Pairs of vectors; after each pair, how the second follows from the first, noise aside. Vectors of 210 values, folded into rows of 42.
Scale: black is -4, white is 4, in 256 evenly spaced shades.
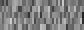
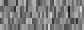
wrapped around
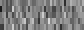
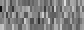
sign-scrambled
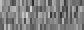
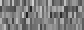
sign-scrambled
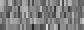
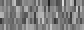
wrapped around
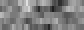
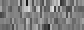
sign-scrambled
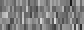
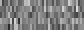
wrapped around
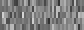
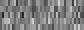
sign-scrambled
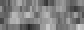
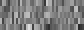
sign-scrambled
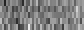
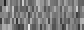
sign-scrambled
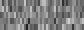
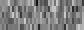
wrapped around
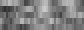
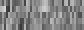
sign-scrambled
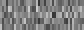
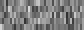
sign-scrambled
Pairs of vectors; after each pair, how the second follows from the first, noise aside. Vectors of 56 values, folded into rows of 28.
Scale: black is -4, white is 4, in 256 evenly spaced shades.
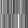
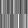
sign-scrambled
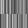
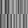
sign-scrambled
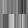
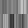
negated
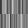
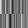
sign-scrambled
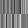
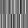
sign-scrambled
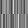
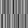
negated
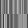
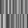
sign-scrambled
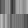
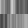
negated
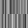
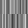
negated
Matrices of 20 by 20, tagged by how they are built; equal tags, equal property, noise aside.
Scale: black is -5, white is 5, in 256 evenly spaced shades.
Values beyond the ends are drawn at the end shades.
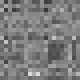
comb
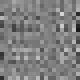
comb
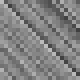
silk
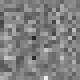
comb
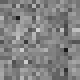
comb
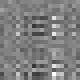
comb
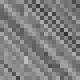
silk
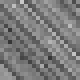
silk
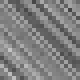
silk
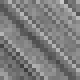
silk
